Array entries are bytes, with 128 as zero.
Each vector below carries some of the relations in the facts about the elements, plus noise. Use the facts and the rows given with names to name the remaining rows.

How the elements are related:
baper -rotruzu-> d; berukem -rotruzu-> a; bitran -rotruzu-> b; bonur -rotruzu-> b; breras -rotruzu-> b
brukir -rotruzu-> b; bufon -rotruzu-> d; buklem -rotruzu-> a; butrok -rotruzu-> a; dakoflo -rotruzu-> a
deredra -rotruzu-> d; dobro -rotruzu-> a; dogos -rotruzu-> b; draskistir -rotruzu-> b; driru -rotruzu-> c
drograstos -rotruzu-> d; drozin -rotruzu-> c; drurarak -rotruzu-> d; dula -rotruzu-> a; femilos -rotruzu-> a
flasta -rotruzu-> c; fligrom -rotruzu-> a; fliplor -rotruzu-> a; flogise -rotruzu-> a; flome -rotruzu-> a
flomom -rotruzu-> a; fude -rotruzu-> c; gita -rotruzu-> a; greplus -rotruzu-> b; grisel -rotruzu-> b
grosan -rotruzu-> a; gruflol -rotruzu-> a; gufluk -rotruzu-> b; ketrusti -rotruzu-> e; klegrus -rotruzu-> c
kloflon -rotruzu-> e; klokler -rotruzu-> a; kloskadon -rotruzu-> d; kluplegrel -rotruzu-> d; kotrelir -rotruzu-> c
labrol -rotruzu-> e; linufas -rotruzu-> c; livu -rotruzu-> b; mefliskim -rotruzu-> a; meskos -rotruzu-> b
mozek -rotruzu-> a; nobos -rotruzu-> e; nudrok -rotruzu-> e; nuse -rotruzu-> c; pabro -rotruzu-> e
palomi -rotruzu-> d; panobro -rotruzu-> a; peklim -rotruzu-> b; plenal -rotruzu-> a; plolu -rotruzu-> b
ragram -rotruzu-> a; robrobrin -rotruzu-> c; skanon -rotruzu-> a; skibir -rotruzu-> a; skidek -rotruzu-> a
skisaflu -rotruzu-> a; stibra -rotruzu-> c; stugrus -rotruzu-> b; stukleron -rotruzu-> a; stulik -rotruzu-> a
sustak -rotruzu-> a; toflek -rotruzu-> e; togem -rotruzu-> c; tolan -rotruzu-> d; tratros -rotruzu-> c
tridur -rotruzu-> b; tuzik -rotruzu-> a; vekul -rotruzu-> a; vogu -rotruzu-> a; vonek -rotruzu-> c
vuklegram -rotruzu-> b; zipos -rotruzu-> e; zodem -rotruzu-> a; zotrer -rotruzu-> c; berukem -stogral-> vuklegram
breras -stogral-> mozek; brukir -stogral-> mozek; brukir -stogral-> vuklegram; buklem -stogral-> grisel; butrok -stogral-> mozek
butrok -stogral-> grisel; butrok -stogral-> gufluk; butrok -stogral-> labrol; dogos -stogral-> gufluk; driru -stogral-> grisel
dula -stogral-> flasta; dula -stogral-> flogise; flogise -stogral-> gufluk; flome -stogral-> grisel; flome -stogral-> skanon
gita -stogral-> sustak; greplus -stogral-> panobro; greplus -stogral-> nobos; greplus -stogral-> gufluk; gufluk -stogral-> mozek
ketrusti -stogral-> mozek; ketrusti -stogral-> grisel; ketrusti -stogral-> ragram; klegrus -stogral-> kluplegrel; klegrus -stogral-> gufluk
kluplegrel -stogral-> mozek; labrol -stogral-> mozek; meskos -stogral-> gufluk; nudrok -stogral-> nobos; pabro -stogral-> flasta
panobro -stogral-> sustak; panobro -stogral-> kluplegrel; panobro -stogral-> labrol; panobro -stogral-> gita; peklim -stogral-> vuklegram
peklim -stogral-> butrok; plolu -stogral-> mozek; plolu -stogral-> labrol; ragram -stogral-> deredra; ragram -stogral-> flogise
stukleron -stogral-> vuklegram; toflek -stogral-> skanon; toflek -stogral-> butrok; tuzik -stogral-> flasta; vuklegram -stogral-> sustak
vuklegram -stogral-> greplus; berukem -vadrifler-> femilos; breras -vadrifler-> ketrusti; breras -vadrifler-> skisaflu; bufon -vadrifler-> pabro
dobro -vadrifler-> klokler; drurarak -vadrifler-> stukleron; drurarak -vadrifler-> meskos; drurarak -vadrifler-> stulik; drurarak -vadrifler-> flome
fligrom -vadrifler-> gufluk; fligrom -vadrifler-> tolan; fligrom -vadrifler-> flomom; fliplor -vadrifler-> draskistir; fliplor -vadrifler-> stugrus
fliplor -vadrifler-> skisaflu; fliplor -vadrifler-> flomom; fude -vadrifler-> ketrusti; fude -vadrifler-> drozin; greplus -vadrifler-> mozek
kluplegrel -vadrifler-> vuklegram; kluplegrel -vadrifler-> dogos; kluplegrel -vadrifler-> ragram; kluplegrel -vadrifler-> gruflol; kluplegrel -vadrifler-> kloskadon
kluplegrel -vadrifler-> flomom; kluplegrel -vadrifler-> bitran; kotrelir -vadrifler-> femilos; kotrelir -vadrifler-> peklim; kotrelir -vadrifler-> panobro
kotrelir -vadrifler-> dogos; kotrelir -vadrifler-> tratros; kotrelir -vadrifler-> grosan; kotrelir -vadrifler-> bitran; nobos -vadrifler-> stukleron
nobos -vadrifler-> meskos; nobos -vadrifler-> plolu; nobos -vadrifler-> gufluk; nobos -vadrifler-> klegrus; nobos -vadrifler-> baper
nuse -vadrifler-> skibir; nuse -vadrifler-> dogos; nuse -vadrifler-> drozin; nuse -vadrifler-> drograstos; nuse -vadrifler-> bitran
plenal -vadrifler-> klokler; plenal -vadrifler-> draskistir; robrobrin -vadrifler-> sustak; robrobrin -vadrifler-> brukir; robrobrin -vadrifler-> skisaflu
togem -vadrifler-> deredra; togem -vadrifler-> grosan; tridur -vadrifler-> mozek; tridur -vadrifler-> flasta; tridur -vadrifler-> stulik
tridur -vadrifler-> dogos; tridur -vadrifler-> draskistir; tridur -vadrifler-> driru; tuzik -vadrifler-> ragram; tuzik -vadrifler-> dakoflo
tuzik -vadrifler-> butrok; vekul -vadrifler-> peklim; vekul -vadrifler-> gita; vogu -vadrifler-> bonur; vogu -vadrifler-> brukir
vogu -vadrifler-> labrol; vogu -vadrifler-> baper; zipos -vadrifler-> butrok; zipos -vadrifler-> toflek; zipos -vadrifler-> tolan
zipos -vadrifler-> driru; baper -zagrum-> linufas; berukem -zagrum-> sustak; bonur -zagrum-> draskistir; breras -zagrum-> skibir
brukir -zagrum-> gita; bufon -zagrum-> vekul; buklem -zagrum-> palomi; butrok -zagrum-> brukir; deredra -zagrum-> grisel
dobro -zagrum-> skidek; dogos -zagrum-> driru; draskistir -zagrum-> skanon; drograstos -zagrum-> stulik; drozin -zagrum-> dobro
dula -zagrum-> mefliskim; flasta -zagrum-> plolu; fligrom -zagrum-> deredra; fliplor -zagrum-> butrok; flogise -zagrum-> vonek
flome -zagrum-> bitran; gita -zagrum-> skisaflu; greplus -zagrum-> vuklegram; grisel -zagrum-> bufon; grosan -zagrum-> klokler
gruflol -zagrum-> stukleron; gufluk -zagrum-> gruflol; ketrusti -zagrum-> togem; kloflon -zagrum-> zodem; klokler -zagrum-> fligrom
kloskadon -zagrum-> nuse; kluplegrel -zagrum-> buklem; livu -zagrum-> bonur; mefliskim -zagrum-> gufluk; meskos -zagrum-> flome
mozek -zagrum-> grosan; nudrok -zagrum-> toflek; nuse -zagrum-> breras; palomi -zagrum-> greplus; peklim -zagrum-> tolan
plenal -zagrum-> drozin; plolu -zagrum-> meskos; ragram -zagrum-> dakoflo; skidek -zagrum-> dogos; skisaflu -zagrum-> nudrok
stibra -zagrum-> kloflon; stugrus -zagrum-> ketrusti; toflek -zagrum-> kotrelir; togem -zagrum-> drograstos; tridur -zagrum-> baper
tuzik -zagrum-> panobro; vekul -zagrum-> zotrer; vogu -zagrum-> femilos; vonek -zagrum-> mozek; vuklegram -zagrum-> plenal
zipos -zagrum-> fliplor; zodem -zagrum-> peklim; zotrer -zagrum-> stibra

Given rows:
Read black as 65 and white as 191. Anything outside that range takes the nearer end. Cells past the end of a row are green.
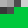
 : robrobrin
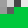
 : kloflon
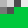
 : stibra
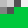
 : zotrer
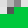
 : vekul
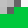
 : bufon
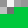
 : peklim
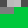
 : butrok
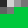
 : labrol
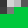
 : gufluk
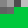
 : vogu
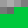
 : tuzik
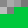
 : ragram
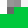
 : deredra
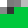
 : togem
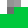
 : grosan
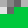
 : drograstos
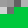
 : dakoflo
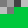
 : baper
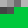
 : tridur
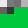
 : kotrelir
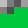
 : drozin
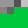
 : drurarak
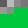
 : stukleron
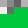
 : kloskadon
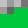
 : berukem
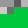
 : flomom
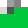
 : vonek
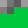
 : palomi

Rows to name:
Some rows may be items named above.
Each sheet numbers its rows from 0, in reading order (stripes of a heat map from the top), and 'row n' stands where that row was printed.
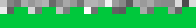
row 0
femilos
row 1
panobro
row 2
ragram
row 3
mozek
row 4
fliplor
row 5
pabro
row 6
zodem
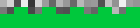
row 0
stibra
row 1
plolu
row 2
tridur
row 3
drurarak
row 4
peklim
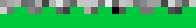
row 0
panobro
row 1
bonur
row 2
nuse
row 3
grisel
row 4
breras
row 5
vuklegram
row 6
fude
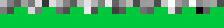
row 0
drozin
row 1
tolan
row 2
zipos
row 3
vekul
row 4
kluplegrel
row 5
nobos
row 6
vonek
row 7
greplus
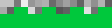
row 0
grisel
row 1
panobro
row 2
driru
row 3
gita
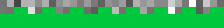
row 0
bonur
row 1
gita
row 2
dula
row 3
skidek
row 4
stulik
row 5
pabro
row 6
klokler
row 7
meskos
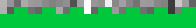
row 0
bitran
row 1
nudrok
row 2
skisaflu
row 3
deredra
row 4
toflek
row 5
nudrok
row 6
brukir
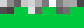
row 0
fude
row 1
fligrom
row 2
dogos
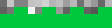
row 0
klegrus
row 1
flogise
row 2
berukem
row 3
livu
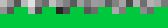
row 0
flasta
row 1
tratros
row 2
dobro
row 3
buklem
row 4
sustak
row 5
ketrusti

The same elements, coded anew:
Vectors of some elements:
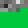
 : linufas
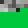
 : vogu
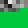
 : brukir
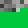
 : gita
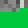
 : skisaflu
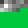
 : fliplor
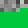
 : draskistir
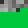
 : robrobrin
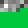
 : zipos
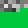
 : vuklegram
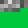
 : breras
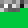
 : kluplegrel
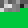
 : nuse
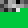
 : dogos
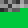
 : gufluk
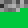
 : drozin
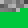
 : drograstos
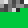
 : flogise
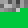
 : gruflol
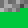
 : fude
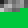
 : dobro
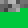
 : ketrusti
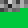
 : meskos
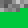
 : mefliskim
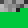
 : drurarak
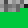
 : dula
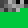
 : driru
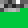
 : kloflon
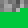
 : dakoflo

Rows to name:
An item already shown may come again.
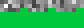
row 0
greplus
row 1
bonur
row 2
livu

